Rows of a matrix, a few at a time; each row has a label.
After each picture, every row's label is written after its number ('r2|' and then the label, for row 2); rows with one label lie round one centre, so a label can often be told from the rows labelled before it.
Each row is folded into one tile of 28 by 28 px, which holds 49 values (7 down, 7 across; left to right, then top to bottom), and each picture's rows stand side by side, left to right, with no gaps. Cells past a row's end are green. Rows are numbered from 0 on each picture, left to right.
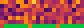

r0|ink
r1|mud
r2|mud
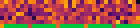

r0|mud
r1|ink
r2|mud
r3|mud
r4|ink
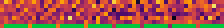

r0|mud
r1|mud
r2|mud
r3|mud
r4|ink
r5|ink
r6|ink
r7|mud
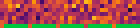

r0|mud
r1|mud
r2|mud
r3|ink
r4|mud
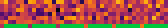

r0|ink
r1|ink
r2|ink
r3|mud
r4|mud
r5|mud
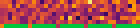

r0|mud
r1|mud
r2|mud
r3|ink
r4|ink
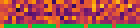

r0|mud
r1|ink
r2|ink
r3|mud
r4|mud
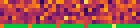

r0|mud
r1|mud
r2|ink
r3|ink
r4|mud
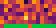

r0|ink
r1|mud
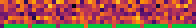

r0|ink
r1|ink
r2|ink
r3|mud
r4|ink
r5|ink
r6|mud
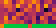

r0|mud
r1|mud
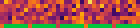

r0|mud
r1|mud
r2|ink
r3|mud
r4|ink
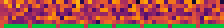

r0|mud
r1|ink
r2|ink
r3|ink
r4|ink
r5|ink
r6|ink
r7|ink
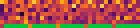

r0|ink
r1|mud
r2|mud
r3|mud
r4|mud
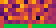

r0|ink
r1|mud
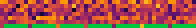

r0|ink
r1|ink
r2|mud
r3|ink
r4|ink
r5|mud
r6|ink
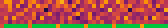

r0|mud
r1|mud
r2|mud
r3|mud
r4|mud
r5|mud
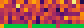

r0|mud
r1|mud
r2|ink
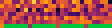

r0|mud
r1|ink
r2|ink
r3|ink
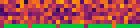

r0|ink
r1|mud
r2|ink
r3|ink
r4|mud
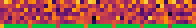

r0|mud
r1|ink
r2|ink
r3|mud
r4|mud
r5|ink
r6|ink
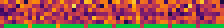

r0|ink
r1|mud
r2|mud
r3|ink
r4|ink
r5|ink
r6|ink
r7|ink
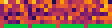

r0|ink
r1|ink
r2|mud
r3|ink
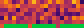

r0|mud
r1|mud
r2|ink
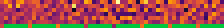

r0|mud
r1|mud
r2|mud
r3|ink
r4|ink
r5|ink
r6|mud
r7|mud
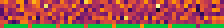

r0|ink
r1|mud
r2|mud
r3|ink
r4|mud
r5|mud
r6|mud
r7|ink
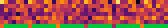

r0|ink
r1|ink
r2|mud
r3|ink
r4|ink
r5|mud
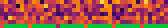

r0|ink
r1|mud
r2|ink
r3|ink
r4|ink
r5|mud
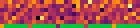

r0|mud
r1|mud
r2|ink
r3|mud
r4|mud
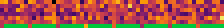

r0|ink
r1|ink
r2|ink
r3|mud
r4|mud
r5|ink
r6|ink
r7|ink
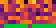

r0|ink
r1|ink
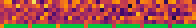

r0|mud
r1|mud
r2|mud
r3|mud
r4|ink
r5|ink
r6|ink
